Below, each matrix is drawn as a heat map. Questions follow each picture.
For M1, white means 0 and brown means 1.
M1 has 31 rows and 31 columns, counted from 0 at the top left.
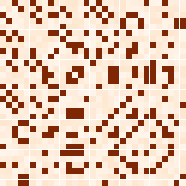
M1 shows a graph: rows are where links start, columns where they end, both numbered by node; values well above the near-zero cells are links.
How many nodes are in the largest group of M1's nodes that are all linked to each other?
7
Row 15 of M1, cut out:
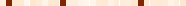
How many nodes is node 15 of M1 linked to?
3
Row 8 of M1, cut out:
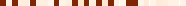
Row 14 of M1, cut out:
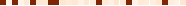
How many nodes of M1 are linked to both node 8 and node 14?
6
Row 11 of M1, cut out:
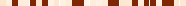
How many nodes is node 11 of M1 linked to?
12
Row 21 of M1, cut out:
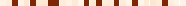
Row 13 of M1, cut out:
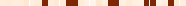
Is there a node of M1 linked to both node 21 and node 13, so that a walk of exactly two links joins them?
yes
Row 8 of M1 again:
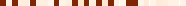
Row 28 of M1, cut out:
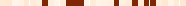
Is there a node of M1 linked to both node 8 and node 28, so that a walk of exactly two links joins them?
yes
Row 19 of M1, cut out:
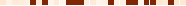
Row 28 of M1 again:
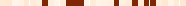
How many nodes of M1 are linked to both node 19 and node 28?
7
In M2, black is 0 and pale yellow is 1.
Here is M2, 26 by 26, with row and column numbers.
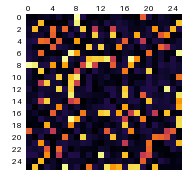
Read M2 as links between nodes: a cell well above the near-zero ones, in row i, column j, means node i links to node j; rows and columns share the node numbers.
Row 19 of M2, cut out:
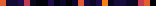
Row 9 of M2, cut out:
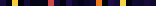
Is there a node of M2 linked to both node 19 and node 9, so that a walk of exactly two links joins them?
no
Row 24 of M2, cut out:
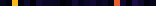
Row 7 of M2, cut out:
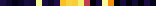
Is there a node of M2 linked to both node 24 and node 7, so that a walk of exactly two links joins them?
no
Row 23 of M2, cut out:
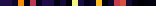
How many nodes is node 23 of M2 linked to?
6
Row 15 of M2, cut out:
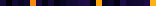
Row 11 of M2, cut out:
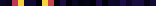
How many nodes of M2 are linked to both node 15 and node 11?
0
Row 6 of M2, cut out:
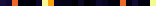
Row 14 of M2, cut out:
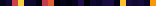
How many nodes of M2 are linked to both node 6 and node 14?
5
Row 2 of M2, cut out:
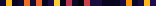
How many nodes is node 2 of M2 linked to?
8
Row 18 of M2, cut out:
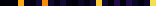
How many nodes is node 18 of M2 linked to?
4
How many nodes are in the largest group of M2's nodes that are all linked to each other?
3
